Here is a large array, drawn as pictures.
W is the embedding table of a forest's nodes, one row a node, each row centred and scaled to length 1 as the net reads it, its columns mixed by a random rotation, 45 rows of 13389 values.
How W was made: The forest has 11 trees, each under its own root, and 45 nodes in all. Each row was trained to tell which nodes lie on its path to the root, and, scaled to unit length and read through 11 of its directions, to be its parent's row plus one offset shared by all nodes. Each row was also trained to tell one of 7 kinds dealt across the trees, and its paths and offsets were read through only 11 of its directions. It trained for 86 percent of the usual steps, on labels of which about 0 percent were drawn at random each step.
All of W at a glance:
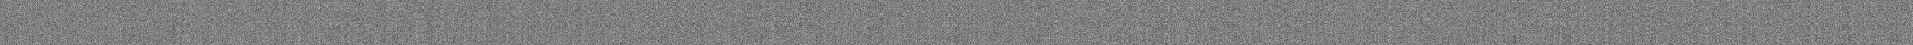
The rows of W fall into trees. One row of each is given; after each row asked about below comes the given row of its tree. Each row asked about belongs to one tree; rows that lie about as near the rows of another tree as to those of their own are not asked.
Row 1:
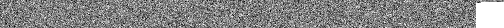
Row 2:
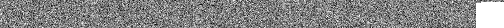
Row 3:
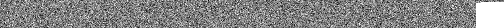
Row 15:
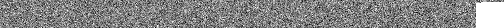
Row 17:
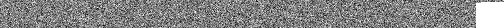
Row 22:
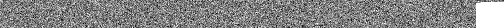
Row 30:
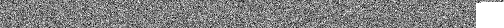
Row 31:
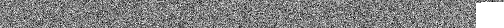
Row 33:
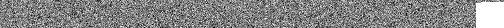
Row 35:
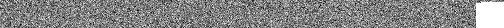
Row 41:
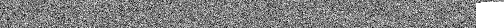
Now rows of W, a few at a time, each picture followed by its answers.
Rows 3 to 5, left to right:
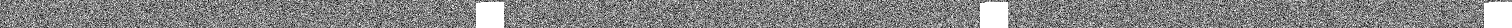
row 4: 33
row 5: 2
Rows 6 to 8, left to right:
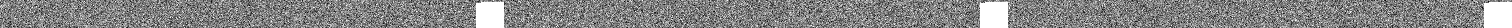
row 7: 35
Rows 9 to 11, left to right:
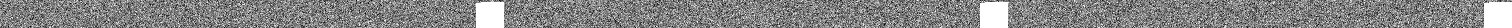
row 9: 3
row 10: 3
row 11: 31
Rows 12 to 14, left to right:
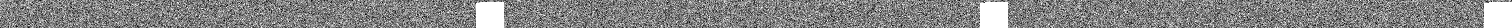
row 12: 3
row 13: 15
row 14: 1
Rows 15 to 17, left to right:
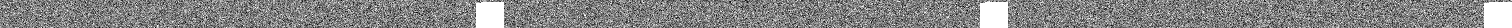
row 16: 30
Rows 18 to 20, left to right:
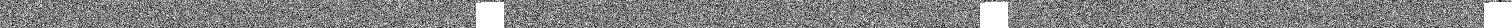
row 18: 33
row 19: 2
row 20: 31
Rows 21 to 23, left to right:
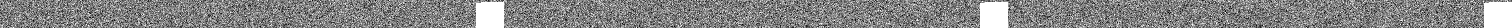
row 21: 35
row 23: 33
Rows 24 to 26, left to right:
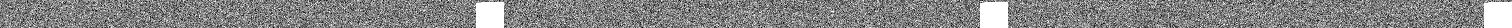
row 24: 3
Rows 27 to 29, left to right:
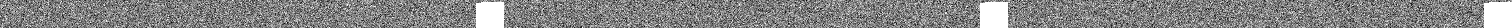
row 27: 35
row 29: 17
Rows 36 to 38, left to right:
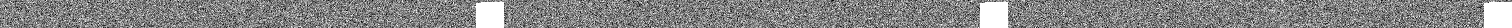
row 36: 17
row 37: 17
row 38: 15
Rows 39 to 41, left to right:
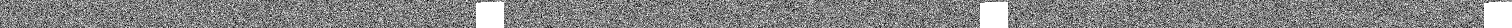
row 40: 17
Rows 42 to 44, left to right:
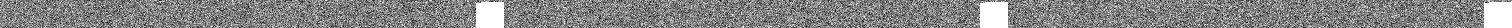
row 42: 31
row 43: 22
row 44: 1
